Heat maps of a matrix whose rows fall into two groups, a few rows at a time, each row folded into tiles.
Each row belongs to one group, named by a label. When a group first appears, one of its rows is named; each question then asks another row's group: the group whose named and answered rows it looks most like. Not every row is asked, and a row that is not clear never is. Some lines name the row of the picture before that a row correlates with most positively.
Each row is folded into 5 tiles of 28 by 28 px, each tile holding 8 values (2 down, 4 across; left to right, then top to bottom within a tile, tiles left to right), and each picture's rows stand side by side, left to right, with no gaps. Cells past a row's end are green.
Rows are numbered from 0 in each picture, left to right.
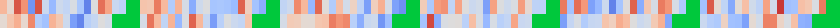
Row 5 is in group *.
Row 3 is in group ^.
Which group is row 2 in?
^
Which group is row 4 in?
^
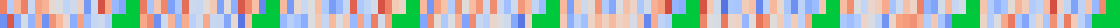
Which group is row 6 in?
*
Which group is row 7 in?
*
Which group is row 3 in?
^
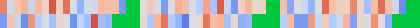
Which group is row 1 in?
*
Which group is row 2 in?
^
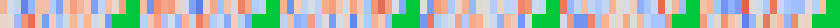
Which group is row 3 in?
^
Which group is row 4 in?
^
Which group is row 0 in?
*
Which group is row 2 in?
^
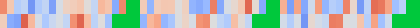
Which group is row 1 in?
^
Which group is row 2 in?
^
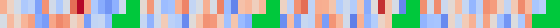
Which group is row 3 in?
^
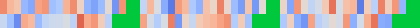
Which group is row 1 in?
*
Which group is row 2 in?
^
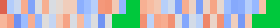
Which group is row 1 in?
*
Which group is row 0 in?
^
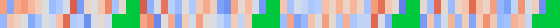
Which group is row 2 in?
^
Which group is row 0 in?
^
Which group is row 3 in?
^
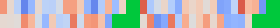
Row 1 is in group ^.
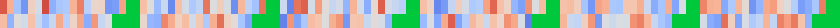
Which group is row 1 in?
*
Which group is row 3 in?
*
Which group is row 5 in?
*
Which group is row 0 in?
*
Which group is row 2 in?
^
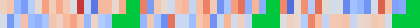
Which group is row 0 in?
*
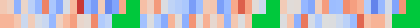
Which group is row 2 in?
*
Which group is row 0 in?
*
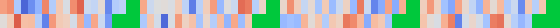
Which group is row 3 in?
*
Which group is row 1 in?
^
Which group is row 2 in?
*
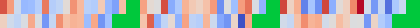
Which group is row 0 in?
*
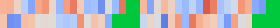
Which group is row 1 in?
^
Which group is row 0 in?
*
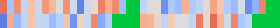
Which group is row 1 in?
*
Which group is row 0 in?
^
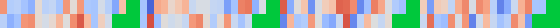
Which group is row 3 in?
^
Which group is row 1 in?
^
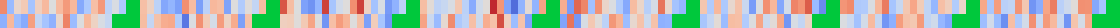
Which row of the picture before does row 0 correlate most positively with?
2
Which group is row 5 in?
^
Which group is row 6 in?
*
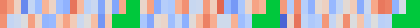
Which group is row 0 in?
*
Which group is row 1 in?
*
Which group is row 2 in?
^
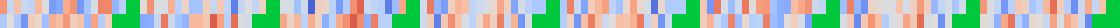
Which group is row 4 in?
*
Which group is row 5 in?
^
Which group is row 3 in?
*
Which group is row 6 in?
*
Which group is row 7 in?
*
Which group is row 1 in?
*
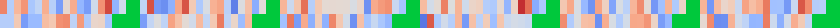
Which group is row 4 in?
*
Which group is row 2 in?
^
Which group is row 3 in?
^
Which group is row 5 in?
^
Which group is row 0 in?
^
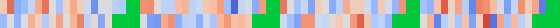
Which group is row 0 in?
*
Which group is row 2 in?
*
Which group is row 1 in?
*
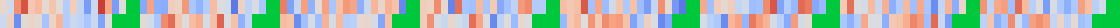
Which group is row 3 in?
^
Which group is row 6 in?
*
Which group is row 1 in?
*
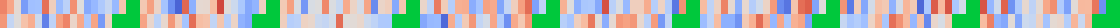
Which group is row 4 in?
*
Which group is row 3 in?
^
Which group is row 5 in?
^
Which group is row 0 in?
*
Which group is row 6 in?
^
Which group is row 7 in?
^
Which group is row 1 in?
*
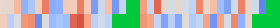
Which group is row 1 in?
^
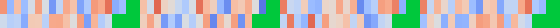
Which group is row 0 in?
^
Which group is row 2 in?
^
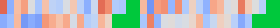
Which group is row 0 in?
^
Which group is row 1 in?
^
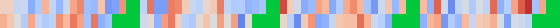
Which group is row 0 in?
*
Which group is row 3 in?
^
